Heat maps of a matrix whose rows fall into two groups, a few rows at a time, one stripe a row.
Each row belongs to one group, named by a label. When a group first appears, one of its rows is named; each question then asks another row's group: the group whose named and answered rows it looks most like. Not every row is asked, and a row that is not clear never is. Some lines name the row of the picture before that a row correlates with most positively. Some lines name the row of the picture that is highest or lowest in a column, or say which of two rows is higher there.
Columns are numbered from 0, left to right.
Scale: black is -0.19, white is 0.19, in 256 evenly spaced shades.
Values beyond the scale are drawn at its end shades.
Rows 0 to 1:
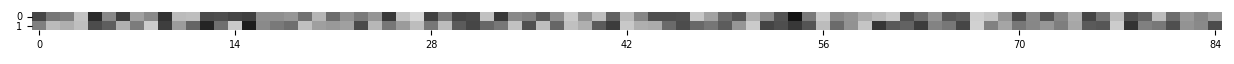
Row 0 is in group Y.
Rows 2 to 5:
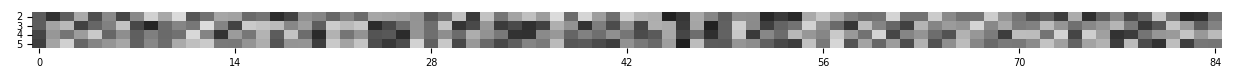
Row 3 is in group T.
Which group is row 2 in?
Y
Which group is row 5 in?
T
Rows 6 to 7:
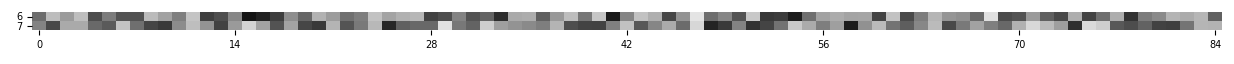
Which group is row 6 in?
Y
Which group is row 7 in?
T
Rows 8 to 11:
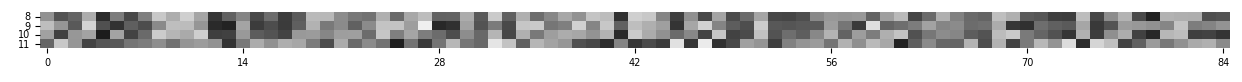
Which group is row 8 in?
Y
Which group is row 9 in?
Y
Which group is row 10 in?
Y
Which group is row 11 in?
T
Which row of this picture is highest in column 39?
8
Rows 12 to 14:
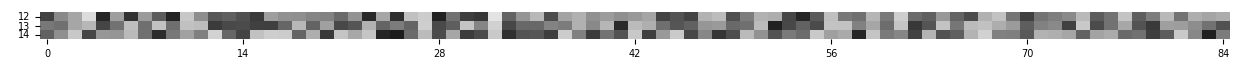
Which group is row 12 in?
Y
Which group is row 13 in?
Y
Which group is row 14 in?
T
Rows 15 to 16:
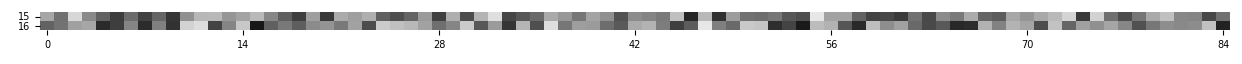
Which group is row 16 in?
Y
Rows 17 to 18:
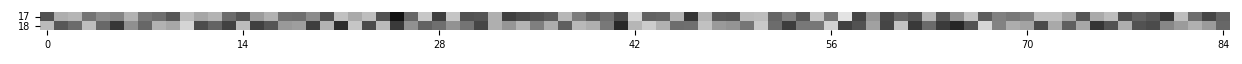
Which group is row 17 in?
T
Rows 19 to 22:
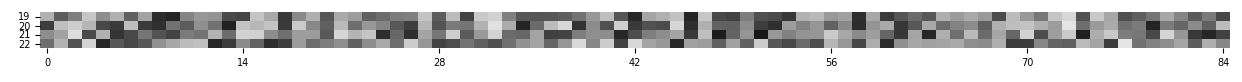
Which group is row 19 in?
T
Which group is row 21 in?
T
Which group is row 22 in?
Y
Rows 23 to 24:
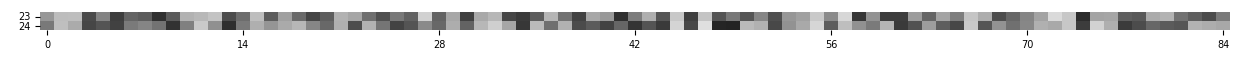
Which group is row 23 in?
T
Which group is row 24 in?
T
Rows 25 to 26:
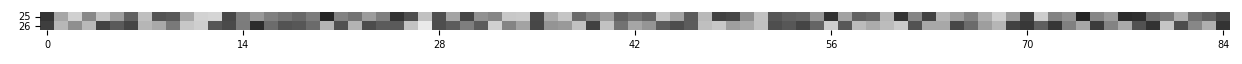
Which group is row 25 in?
T
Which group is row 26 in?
Y
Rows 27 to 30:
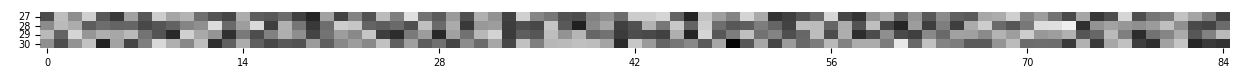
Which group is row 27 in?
Y
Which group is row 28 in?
T
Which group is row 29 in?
T
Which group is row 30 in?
Y
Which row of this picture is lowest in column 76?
27
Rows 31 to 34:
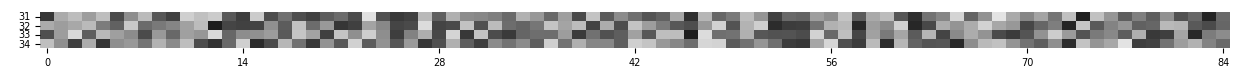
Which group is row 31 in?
T
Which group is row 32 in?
Y
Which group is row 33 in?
T
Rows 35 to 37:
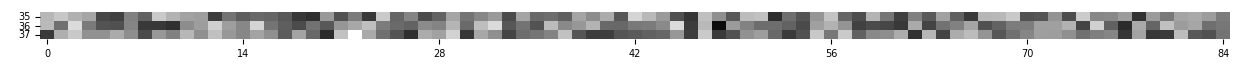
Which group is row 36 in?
T
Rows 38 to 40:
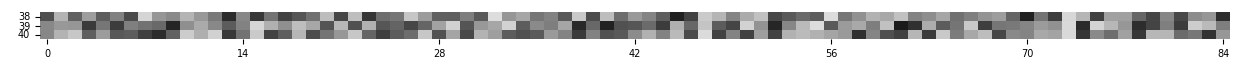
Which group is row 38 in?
Y
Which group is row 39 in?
T
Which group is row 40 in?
T
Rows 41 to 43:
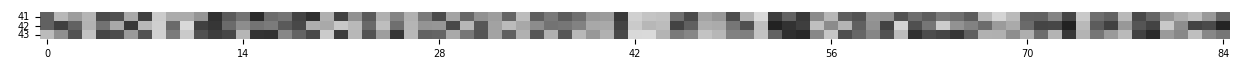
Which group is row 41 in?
Y
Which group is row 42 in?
Y
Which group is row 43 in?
Y
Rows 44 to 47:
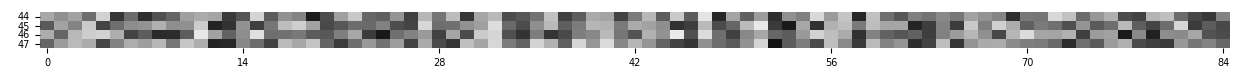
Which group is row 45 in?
Y
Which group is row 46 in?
T
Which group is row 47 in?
Y
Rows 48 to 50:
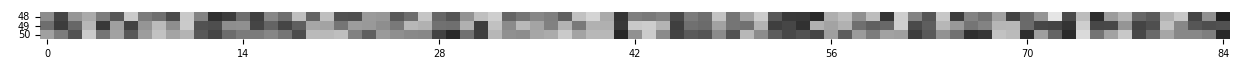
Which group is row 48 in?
Y
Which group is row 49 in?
Y
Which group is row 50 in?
Y
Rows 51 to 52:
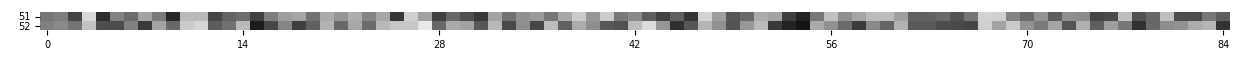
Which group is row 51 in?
Y
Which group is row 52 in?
Y
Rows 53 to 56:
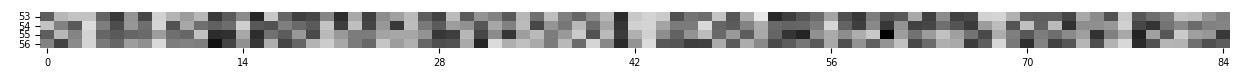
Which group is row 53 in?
Y
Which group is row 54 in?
Y
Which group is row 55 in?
Y
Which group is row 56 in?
Y
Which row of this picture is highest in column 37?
56
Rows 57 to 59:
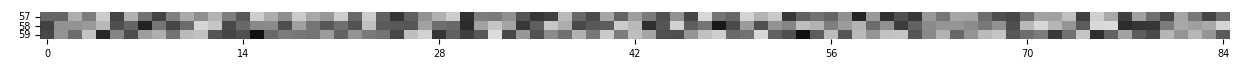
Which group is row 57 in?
T
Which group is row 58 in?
T
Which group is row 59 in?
Y
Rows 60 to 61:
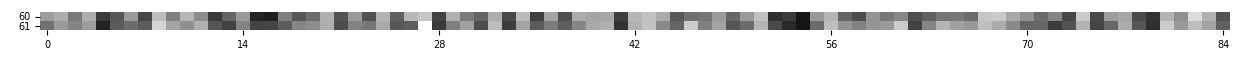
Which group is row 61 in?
Y
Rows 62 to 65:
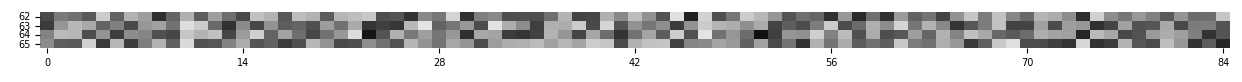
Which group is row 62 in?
T
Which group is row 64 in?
T
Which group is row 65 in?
Y
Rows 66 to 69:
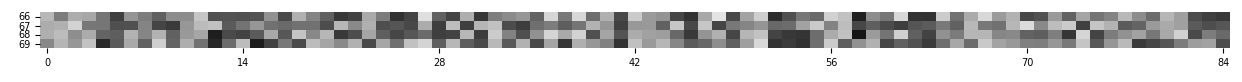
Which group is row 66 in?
Y
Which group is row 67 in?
T
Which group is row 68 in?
Y
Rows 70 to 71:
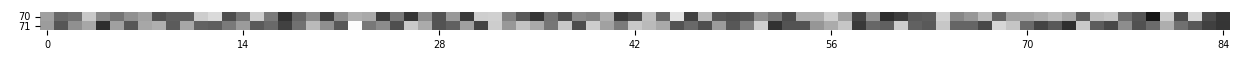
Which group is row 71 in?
Y
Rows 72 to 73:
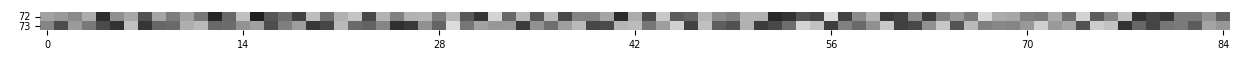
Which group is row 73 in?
T
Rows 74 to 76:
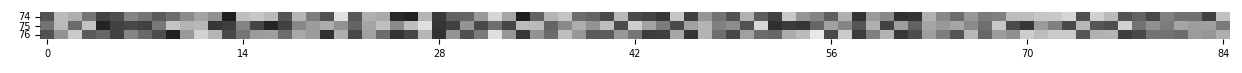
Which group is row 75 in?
Y
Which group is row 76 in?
T
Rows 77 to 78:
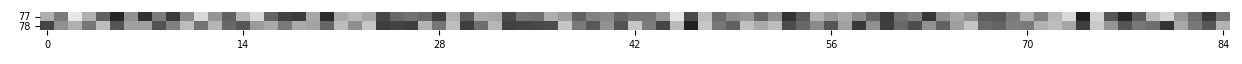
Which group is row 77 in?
T
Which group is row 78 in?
T
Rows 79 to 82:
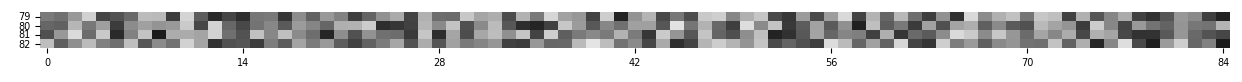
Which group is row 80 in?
T
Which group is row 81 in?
T
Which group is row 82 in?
Y
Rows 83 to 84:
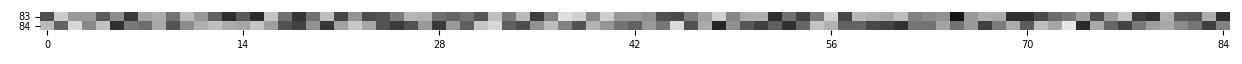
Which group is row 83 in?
Y
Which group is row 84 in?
T
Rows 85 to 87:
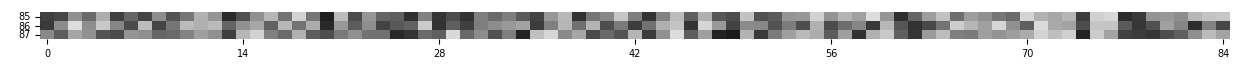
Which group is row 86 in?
T
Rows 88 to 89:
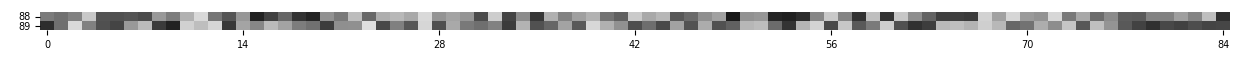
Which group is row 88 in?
Y
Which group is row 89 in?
T
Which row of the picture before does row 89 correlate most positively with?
86
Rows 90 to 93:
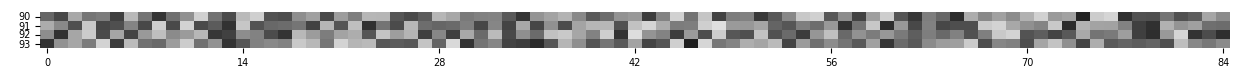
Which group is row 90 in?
T
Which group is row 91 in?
Y
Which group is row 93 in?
T
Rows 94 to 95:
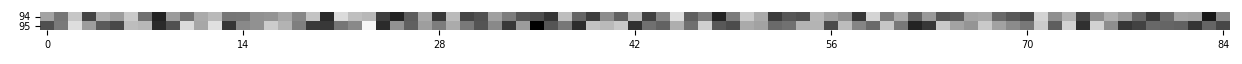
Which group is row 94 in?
T
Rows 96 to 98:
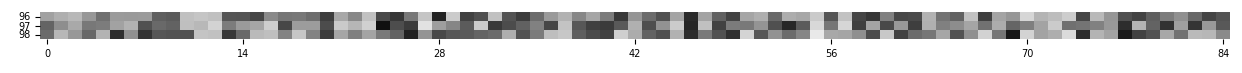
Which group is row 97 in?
T
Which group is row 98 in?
T
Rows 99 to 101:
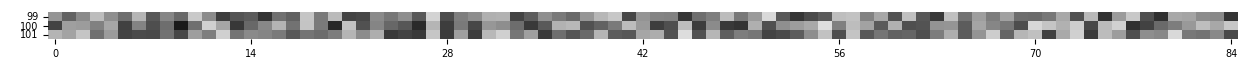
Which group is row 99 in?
Y
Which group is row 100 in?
T
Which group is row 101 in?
T
